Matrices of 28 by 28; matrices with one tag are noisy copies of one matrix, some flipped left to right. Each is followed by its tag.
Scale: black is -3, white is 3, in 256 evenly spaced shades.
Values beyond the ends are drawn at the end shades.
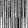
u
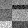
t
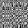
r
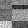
t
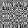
r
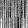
u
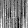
u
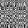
r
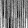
u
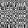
r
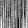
u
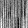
u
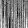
u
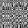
r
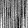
u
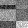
t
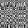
r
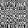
r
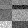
t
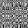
r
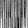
u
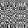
r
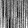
u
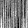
u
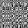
r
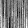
u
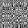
r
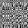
r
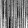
u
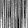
u
